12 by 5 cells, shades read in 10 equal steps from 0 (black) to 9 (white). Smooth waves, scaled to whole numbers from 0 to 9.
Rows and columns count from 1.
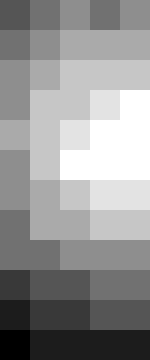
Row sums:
21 27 32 36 39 39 34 30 23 16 11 4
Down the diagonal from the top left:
3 5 7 8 9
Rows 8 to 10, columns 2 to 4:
6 6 7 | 4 5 5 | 3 3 4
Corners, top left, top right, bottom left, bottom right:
3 5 0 1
